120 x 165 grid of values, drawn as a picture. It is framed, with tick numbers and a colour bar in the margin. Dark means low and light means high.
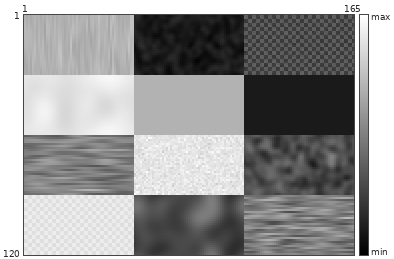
It is made of 4 by 3 panels. Panel 1,1: high, streaked downward, faint in contrast. Panel 1,2: very low, blotchy, faint in contrast. Panel 1,3: low, checkered. Panel 2,1: very high, smooth, faint in contrast. Panel 2,2: high, flat. Panel 2,3: very low, flat. Panel 3,1: middling, streaked across. Panel 3,2: very high, fine-grained, faint in contrast. Panel 3,3: low, blotchy. Panel 4,1: very high, checkered, faint in contrast. Panel 4,2: low, smooth. Panel 4,3: middling, streaked across.
